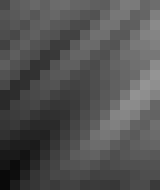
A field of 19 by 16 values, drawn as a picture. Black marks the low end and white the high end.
Streaks slant up to the right. There is an overall slope up to the top right. The histogram is bell-shaped. The bottom left is the ninth with the lowest average. On average the colour sits 30% of the way up the scale.
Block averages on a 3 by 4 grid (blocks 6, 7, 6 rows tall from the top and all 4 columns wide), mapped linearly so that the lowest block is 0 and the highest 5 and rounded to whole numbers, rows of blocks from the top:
3345
2235
0233
